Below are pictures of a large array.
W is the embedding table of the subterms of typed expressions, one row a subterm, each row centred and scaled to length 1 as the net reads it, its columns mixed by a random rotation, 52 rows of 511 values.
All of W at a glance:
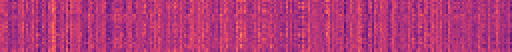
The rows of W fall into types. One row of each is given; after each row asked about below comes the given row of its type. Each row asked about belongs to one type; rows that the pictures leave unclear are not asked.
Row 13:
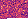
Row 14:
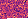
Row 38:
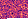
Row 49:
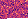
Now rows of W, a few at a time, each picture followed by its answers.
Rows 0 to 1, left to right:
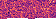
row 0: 38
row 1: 13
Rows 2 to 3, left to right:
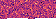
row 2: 49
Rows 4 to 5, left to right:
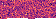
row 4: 49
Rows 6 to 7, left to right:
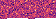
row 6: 49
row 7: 13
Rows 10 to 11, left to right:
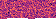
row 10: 38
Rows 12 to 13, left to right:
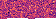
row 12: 38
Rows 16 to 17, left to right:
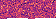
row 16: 13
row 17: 14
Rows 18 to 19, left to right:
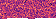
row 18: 14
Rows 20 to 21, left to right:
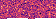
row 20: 13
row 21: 38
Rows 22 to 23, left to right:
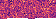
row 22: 14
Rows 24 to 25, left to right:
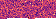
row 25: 49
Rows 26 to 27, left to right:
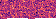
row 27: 38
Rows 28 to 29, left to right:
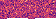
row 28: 49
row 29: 13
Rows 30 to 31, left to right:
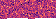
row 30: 49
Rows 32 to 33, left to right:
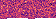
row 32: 13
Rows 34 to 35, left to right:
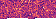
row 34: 13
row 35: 13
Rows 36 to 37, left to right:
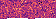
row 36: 13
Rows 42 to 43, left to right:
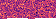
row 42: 14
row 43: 38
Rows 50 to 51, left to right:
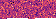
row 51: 49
